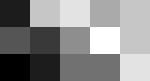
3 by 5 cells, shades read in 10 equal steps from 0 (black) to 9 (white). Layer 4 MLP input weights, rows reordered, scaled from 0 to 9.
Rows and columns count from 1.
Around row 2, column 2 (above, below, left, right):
7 1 3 5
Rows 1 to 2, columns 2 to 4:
7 8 6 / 2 5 9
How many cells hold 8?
2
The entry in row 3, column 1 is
0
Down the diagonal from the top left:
1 2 4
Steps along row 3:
up up same up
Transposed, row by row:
1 3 0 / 7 2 1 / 8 5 4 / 6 9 4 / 7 7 8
